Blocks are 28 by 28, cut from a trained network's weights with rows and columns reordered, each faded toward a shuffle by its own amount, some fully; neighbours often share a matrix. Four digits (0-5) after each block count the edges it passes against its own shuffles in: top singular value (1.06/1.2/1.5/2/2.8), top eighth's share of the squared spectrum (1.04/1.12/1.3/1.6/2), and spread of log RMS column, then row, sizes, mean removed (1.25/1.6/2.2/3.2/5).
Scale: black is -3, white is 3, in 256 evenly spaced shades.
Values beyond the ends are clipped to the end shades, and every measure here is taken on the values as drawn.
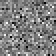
0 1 0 1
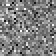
0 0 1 0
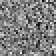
0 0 1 0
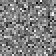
0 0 0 0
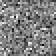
0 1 0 0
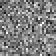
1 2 0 0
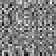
3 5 2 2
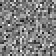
0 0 0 0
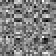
4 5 3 2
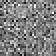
3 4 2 0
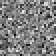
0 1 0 0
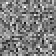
2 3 1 0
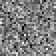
0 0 0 0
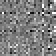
3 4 2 1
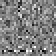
2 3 1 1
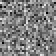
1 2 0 0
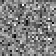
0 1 0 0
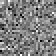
2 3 1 0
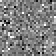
0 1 0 0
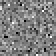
0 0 0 1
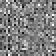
3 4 2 0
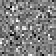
2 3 2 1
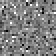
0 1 0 0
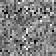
1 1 0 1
